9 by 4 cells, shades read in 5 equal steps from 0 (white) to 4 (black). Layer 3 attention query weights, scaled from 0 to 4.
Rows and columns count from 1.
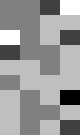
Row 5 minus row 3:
1 -1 1 -2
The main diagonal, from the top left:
2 2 1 1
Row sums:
7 6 6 8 5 5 8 6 7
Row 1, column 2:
2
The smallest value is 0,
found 2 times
